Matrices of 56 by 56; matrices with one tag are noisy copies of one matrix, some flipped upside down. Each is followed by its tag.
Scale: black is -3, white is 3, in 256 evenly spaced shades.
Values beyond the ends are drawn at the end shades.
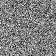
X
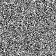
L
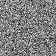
X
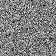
X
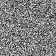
X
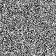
L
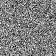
X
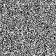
L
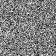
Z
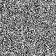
L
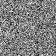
Z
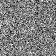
Z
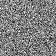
X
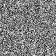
L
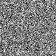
L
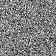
X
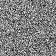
X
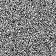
X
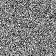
X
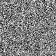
L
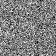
Z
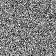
X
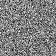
X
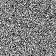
X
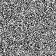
L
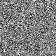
L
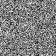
Z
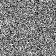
Z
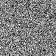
X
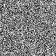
L
